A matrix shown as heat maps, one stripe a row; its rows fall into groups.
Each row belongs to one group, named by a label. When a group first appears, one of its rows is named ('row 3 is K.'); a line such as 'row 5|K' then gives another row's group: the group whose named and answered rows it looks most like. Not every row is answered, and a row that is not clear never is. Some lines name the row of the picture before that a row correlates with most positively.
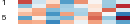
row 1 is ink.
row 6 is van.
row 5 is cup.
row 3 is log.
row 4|van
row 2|cup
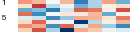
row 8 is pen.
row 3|cup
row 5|cup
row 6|log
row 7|van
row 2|log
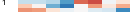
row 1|cup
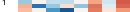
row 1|cup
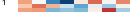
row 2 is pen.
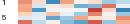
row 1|van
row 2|log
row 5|cup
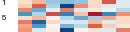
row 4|cup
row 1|log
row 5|log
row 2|pen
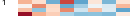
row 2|pen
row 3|van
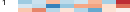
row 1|cup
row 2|cup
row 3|log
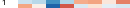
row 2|van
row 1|cup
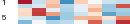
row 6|cup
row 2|cup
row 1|ink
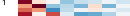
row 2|pen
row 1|ink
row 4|ink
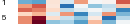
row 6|pen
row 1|cup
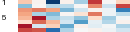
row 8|pen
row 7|ink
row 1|van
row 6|pen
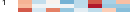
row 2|van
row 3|ink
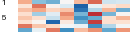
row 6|van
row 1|van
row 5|log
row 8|cup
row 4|van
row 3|log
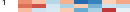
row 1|log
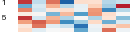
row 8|log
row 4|van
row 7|log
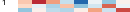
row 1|pen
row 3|cup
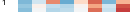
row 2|cup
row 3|cup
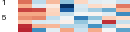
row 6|log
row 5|log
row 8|van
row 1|ink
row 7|ink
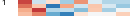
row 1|ink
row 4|pen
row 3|pen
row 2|van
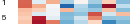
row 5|pen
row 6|pen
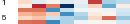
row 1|van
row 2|pen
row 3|pen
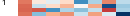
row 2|van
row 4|van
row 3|log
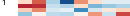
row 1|pen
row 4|cup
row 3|log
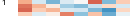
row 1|van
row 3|ink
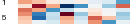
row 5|van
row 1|ink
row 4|van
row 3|pen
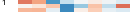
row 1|pen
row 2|cup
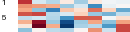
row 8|cup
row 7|pen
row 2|ink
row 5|cup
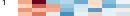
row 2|pen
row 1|pen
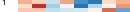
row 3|log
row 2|log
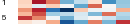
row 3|pen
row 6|cup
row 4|log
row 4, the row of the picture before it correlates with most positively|3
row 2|van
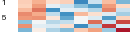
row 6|cup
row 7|log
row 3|log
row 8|cup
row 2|log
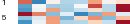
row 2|cup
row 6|cup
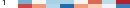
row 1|cup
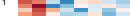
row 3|pen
